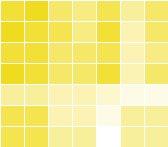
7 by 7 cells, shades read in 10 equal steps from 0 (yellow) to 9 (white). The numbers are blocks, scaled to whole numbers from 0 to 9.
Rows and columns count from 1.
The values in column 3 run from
2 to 6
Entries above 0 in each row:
6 6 7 6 7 7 7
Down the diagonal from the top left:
1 1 3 3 7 5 5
